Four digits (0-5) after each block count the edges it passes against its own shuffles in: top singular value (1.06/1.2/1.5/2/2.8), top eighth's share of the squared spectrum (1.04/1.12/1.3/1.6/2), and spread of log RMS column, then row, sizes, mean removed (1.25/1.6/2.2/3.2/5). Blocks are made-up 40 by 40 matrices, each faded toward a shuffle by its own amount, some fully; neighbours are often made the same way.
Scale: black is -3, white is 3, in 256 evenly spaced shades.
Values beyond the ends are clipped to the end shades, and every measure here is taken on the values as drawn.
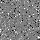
1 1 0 0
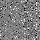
2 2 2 0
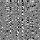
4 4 3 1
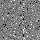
2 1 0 0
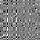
4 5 3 2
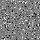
2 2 0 1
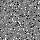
0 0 0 0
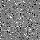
3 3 1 0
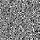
3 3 1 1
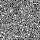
0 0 0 0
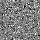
0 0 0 0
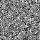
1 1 1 0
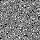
0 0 0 0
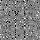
3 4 2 1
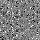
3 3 1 0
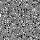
2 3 1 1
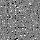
3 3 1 0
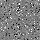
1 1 0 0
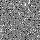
1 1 0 0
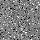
1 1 0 0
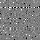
3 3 0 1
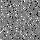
0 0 0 0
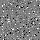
0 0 0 0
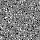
0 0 0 0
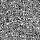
0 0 0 1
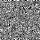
1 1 0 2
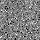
0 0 0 0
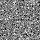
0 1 0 0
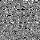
1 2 0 2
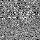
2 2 0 3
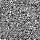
0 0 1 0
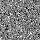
1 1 0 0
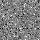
1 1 0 1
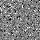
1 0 0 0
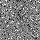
1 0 0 0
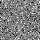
2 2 0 0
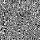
3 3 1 0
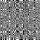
4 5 3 2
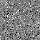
2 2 1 0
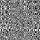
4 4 2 2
